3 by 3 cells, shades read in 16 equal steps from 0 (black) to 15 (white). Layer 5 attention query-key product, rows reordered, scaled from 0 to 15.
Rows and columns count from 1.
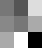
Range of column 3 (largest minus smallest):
13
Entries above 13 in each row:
0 0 1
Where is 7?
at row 1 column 1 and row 2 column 2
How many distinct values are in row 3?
3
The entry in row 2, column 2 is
7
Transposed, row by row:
7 8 10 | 5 7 15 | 13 10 0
